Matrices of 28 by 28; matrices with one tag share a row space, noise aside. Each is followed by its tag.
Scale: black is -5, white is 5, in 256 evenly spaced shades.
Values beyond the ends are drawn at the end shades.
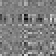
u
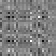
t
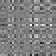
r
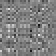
t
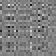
t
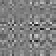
r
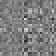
u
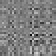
r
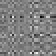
r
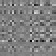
r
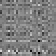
t
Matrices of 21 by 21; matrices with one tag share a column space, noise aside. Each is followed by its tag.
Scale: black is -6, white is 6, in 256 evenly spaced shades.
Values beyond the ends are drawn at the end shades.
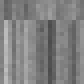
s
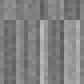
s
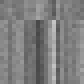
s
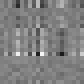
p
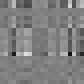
p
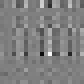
p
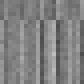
s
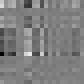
p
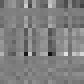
p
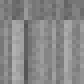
s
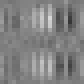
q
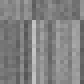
s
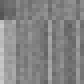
s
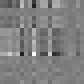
p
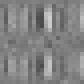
q
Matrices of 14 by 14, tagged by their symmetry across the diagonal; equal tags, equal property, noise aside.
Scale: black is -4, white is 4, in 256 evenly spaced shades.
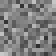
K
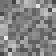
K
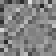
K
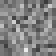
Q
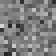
Q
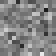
Q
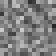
Q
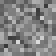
K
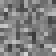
Q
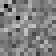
K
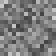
K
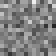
Q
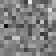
Q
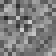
K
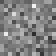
K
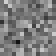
Q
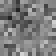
K
